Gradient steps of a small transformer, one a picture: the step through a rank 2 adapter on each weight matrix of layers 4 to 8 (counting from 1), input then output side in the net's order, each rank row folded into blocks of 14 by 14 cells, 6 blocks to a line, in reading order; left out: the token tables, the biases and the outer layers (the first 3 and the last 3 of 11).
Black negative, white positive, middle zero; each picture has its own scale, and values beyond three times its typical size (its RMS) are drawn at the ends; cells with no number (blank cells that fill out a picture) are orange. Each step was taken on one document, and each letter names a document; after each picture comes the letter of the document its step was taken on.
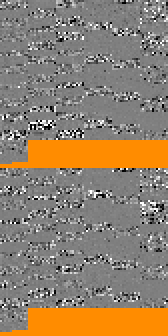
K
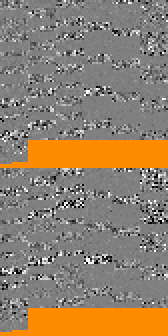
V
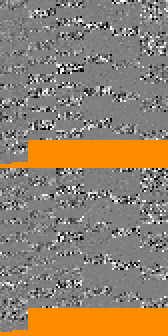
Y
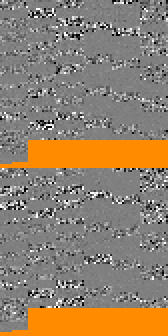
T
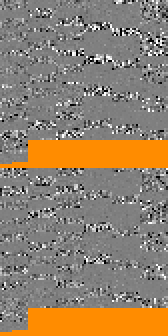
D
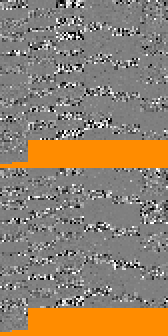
K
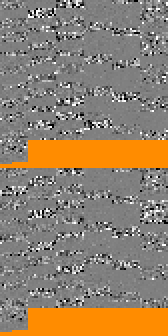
K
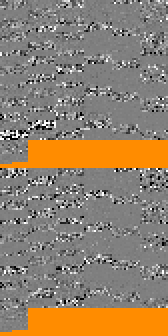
K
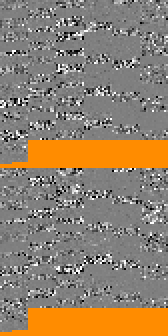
K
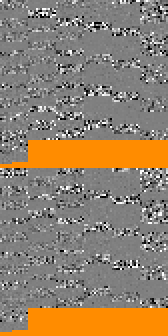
D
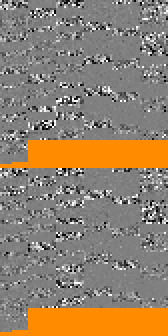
V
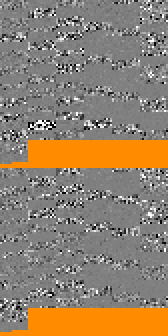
V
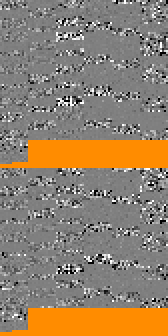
D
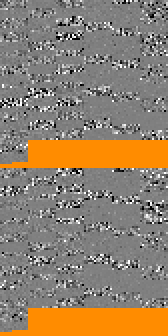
D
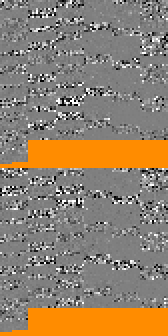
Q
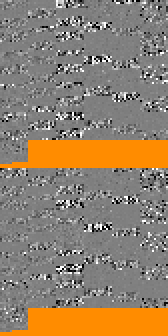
Y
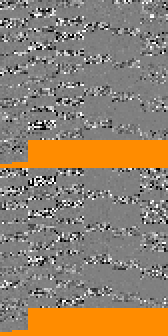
T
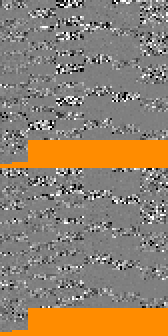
Y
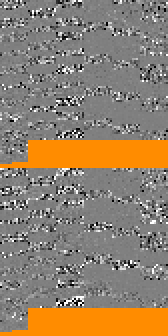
Q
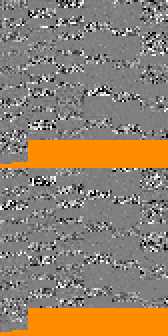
V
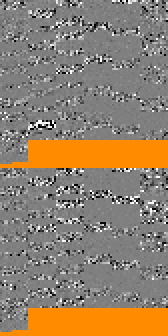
K
